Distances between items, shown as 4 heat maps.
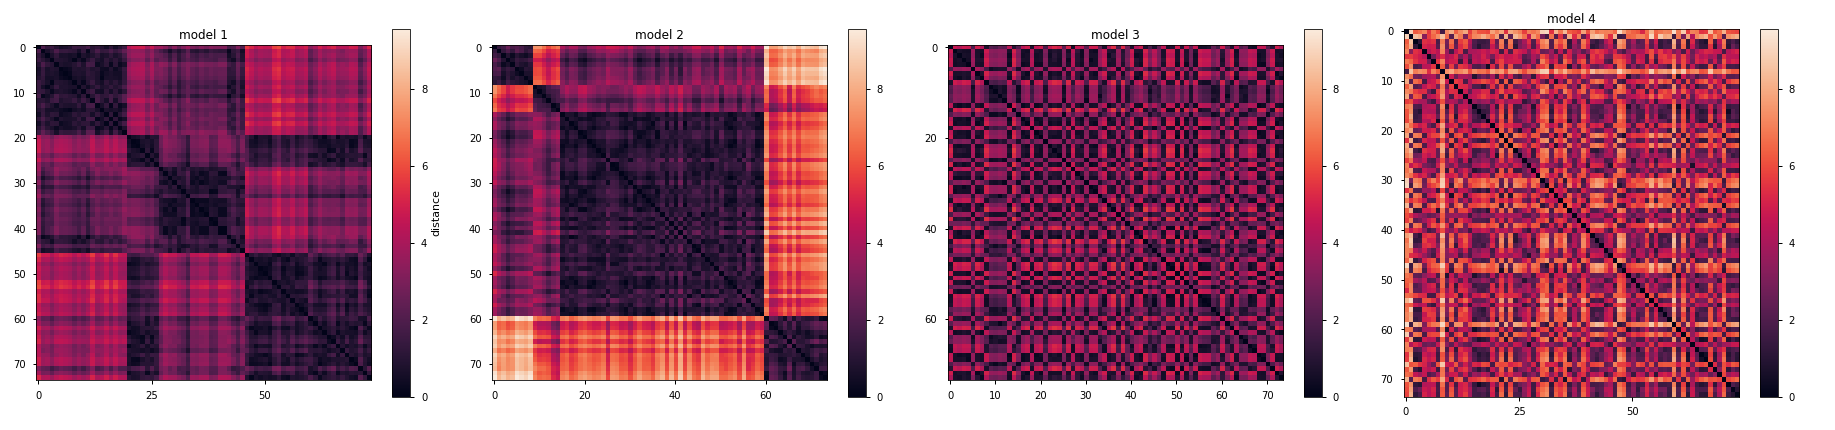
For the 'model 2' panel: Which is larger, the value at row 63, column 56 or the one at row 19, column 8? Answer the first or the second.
the first
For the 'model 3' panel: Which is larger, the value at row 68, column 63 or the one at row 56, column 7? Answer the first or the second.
the second
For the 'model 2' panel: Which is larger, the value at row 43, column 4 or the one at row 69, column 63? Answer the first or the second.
the first
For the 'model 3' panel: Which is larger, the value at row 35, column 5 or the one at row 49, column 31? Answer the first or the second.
the second
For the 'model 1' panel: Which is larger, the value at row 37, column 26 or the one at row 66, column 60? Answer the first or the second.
the first
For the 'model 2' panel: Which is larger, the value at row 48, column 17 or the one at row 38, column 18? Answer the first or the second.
the first
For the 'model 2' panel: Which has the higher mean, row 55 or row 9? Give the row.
9
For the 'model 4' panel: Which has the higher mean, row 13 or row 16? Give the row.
13
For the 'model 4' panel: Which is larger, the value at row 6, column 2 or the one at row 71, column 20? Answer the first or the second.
the first
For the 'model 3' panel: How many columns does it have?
74
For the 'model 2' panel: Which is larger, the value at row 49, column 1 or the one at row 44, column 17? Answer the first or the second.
the first
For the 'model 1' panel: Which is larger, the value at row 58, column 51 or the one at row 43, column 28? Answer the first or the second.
the second
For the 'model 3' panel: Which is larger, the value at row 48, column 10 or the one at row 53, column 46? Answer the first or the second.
the first
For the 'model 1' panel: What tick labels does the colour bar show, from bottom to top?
0, 2, 4, 6, 8
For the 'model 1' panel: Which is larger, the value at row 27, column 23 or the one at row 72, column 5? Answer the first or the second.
the second
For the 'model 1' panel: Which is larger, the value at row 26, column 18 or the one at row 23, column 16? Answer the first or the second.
the second
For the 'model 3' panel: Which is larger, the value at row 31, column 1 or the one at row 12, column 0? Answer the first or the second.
the second
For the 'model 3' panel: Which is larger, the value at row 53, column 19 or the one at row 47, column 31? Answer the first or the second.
the first
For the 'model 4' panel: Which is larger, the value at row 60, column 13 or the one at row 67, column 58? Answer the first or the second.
the second
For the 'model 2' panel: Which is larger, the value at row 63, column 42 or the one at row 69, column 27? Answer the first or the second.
the second
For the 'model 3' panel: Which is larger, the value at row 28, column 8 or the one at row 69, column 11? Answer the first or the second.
the first
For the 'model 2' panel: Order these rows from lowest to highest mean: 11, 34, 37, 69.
34, 37, 11, 69
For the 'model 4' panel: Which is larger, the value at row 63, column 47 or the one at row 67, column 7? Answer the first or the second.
the second
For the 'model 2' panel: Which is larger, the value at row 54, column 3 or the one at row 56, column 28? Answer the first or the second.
the first
